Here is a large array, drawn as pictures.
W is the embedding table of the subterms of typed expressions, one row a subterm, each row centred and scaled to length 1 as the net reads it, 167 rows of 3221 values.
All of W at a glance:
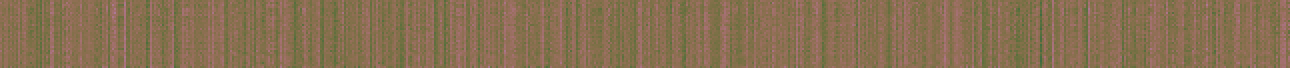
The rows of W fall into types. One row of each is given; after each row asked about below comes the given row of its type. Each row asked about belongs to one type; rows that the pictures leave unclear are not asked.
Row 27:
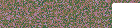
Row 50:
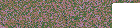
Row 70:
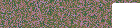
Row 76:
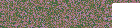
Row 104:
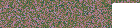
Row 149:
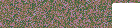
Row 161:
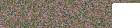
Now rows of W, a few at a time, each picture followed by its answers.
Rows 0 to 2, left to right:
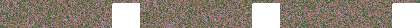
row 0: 76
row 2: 161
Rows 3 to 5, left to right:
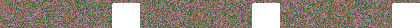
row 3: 27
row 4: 70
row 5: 149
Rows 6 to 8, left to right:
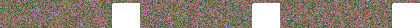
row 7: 161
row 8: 149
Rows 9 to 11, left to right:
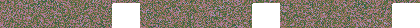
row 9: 149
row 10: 50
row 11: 149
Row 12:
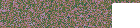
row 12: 104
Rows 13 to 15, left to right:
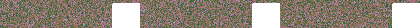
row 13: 76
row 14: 70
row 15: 27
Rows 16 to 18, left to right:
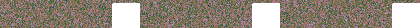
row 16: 149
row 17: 76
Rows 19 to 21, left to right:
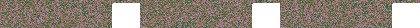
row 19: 104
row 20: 50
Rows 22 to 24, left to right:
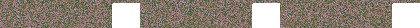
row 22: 104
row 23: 70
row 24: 161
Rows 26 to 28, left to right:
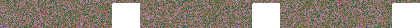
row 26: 70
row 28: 104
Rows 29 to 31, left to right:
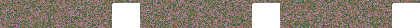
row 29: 50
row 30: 161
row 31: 161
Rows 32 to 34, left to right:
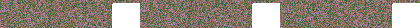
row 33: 104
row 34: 149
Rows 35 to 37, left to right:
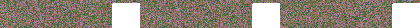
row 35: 70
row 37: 50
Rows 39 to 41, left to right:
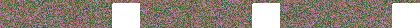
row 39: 27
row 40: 50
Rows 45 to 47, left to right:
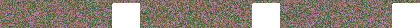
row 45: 27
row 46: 70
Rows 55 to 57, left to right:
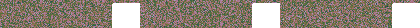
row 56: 70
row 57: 27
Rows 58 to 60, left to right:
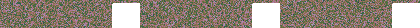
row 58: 161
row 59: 76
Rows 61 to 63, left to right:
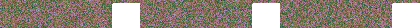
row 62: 27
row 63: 76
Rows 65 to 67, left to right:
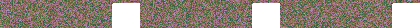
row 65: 161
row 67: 50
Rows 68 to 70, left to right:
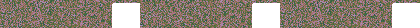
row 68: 70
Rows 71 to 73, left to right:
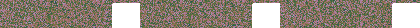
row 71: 76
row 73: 70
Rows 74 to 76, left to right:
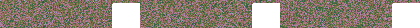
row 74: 149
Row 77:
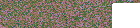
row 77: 50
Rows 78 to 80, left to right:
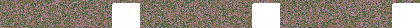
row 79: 161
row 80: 50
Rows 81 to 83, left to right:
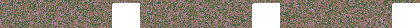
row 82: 161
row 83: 104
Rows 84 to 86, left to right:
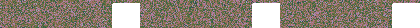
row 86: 27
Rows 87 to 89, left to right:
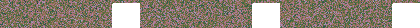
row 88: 104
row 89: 149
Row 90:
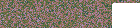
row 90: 104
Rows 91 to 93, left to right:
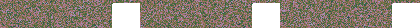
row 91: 50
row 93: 104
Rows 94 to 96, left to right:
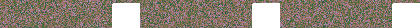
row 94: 50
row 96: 149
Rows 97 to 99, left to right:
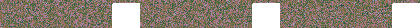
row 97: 149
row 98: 149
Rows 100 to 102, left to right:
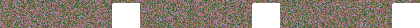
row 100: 104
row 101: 149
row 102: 70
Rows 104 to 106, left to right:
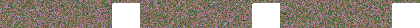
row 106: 70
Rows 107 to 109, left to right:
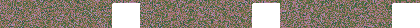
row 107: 27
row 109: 104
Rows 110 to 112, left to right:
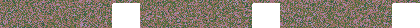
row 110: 70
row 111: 27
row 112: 149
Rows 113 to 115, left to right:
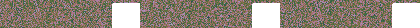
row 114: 104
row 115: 70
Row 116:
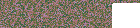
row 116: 161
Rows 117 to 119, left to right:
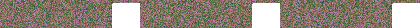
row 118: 149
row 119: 104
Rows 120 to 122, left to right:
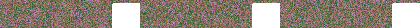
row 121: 70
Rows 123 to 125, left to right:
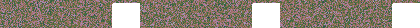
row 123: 70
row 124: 149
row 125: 149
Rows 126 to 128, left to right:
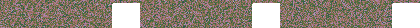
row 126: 161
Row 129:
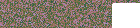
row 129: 149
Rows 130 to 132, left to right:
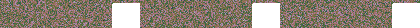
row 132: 161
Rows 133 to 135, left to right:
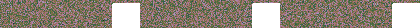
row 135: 161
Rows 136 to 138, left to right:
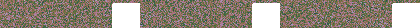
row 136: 27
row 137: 70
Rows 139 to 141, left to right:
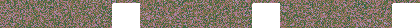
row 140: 27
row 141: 149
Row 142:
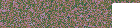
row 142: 104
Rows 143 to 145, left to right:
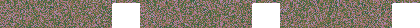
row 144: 70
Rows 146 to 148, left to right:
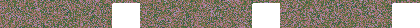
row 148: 104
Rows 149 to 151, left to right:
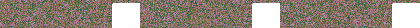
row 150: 76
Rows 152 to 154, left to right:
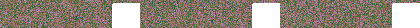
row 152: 50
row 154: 70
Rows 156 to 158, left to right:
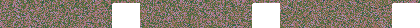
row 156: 104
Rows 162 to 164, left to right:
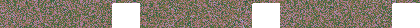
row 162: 70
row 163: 76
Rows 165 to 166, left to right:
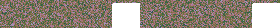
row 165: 149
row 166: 161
